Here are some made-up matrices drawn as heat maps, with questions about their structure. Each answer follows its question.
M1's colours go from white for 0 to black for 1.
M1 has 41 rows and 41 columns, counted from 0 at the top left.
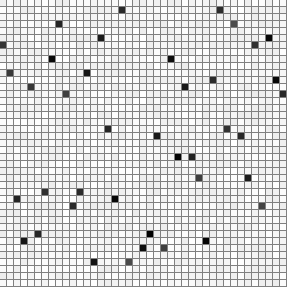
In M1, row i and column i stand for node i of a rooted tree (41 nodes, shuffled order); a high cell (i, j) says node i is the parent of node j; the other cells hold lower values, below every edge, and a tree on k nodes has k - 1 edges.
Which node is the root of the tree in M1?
19
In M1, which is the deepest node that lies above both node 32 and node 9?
37
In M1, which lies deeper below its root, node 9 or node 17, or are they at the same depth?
the same depth
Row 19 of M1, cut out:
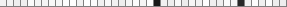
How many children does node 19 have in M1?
2
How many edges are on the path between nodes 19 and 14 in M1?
5
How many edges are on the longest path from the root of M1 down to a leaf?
5
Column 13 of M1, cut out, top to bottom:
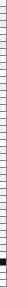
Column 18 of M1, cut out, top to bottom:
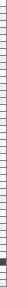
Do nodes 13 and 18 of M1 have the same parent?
yes
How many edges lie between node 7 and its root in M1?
4
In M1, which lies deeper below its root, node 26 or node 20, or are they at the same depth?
node 26
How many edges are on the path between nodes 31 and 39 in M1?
9
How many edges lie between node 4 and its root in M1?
5
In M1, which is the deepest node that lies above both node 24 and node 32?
34
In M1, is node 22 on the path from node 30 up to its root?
yes
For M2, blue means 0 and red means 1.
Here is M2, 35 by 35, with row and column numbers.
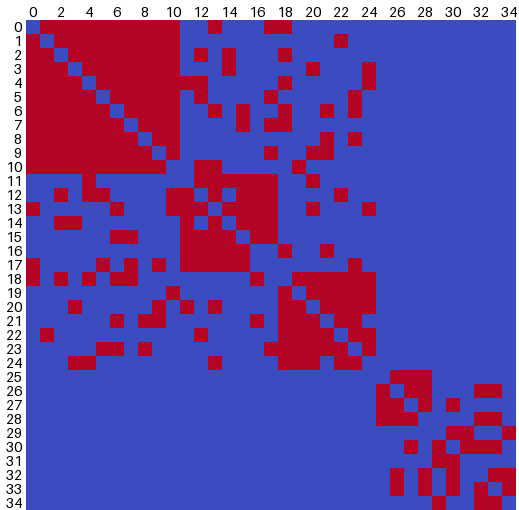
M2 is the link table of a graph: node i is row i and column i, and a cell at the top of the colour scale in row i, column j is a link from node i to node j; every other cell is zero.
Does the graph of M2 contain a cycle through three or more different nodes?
yes
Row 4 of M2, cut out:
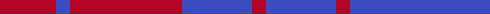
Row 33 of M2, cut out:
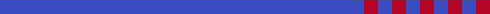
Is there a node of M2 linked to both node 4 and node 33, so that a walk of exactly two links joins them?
no
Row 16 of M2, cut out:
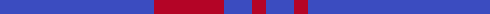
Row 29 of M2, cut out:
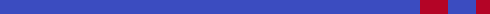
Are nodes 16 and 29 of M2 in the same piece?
no
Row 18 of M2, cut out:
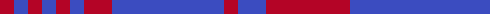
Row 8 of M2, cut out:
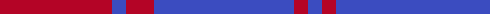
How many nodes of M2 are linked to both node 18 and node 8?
7
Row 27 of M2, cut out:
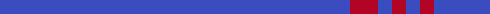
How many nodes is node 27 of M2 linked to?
4
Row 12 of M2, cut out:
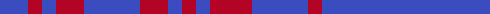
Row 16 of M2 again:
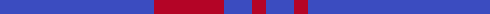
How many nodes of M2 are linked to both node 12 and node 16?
3
